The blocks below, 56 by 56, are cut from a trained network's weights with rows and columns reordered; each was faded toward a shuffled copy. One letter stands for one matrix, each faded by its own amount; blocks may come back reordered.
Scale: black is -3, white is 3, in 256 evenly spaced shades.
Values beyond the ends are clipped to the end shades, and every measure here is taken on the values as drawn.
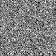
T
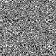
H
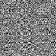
H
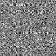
H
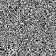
T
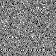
T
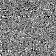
T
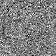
T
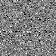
T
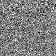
T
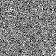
T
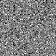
T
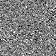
T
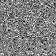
T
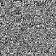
H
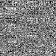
H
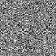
H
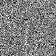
T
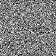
T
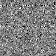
T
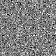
T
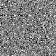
T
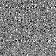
T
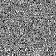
T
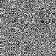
H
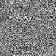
H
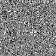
T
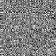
H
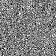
T
